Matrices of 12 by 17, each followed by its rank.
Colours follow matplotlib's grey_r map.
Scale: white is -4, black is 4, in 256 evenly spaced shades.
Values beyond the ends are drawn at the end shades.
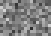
full rank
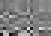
two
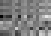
two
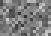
full rank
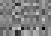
two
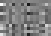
two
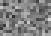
full rank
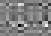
two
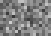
full rank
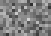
full rank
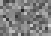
full rank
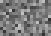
full rank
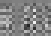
two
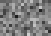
full rank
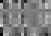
two
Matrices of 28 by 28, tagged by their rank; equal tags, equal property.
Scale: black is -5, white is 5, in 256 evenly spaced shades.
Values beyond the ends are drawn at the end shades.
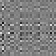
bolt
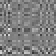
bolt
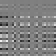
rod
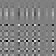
rod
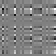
rod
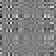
bolt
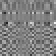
bolt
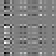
rod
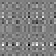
bolt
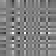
rod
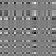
rod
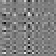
bolt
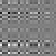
rod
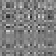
bolt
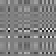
rod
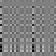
rod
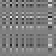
rod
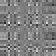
bolt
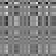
rod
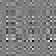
bolt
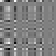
rod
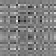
bolt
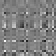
bolt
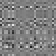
bolt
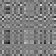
bolt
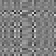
bolt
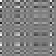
rod
